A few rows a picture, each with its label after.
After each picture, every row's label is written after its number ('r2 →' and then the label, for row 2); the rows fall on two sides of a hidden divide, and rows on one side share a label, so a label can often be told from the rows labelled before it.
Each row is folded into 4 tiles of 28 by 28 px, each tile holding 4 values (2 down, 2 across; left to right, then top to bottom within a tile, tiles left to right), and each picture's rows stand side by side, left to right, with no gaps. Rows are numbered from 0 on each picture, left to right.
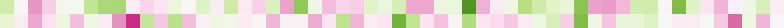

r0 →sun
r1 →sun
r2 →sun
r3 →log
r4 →sun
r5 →sun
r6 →sun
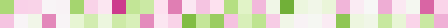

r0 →sun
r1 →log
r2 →sun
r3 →log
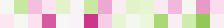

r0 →sun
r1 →log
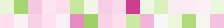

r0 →sun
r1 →log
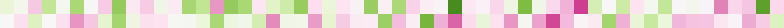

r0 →sun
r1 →sun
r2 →sun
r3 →log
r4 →sun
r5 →log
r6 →sun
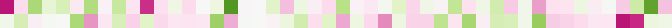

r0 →log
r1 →sun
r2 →sun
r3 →sun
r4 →log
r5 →sun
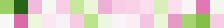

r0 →sun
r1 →log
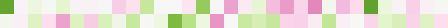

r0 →sun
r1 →log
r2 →log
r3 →log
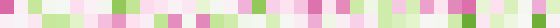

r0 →log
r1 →sun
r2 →log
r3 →log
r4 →log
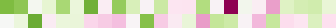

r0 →sun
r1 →sun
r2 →log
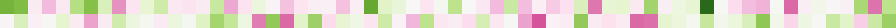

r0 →sun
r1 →log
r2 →log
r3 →log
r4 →sun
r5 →sun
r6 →log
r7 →log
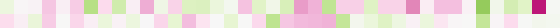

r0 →sun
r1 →sun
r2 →log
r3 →log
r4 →log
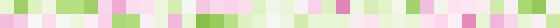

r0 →sun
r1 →log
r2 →log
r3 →log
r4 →sun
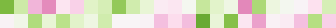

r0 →sun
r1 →sun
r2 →log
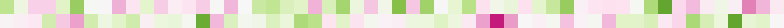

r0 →sun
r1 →log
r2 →log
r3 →sun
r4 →sun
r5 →sun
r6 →log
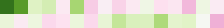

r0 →sun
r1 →log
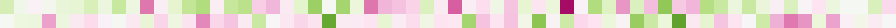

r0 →sun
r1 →sun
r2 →sun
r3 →sun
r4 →log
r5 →log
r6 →log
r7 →sun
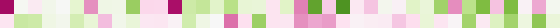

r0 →log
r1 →sun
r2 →sun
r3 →sun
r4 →log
